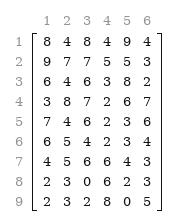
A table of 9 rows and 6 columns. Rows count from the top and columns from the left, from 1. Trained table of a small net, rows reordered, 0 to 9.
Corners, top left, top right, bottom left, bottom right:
8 4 2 5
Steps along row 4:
up down down up up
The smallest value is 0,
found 2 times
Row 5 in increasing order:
2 3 4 6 6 7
